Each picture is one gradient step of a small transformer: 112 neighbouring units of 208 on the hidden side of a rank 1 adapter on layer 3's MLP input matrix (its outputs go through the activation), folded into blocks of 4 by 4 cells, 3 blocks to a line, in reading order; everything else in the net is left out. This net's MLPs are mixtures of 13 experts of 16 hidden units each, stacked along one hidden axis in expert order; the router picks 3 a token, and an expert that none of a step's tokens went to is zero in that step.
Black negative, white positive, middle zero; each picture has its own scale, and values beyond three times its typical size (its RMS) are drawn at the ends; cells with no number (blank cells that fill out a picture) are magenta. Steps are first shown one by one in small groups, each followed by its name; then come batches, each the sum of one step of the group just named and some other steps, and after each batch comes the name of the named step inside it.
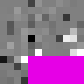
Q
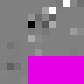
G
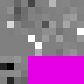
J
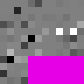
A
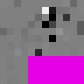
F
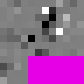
F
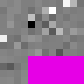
G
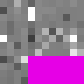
Q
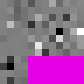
J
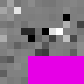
A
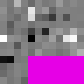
Q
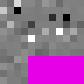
A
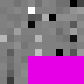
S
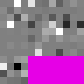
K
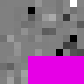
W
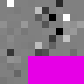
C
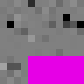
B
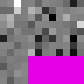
S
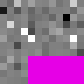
K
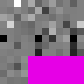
K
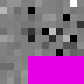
W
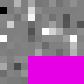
K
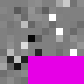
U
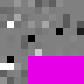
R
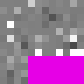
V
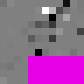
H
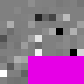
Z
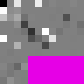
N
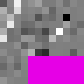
N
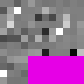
Z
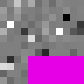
R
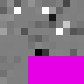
H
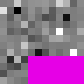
U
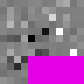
U
